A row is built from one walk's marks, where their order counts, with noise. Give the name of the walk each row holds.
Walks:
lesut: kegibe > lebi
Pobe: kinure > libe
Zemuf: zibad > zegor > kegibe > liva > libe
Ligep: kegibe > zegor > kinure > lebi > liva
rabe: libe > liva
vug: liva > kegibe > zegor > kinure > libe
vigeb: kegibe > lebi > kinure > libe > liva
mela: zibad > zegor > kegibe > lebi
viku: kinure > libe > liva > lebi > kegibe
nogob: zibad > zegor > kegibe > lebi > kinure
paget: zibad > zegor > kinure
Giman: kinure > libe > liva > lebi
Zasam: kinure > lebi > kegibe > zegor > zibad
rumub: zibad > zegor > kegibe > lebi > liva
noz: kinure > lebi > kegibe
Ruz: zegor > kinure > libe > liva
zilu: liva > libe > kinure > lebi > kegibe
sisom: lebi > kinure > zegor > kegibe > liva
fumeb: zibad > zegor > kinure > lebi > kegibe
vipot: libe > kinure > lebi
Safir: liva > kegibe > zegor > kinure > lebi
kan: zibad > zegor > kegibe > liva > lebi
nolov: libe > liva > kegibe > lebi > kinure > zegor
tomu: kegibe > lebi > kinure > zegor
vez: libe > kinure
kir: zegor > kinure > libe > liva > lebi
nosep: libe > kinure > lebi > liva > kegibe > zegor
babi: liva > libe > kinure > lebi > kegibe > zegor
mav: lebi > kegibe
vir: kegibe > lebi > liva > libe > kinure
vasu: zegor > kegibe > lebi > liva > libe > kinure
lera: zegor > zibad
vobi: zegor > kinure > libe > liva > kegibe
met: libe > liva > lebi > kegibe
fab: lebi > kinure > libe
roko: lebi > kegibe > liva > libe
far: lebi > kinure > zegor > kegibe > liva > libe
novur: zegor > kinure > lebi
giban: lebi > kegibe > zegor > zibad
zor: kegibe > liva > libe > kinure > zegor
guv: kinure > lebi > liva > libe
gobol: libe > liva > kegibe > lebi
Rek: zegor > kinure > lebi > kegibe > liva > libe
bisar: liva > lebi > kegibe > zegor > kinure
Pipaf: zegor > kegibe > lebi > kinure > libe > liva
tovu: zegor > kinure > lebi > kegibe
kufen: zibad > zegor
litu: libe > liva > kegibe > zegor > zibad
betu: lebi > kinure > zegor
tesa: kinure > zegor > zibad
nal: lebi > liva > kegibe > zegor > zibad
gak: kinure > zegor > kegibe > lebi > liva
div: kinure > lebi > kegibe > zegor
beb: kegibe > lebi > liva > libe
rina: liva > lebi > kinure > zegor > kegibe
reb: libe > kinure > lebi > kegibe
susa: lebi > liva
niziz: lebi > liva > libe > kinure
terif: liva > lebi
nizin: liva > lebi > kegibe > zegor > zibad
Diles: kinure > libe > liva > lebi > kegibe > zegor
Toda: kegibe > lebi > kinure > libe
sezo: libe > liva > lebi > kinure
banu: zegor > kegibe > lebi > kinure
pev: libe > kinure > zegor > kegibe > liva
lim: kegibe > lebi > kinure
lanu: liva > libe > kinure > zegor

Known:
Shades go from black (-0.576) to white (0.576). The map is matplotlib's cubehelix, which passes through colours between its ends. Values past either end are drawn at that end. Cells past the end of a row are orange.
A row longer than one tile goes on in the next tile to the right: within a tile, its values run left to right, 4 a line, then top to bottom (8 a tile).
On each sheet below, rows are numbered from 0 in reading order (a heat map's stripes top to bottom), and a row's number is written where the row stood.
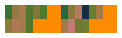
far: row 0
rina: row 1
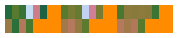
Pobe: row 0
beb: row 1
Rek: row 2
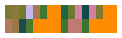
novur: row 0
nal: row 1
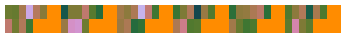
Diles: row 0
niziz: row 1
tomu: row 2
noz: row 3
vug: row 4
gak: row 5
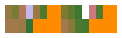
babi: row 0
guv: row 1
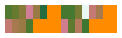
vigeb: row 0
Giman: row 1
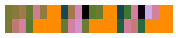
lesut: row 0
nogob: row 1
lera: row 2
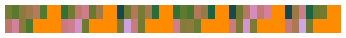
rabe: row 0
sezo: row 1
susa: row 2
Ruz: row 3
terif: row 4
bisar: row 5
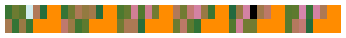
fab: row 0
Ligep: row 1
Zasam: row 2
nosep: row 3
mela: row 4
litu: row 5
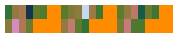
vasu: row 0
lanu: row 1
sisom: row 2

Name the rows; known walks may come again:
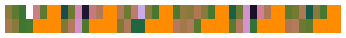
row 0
guv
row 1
nizin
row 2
vipot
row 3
Rek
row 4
giban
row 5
Pipaf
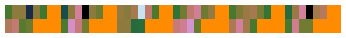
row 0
tovu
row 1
rumub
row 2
betu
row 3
sezo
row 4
zilu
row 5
mela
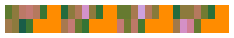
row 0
Safir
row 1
zor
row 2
Diles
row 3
vir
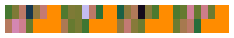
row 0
met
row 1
Toda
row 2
fumeb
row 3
Zasam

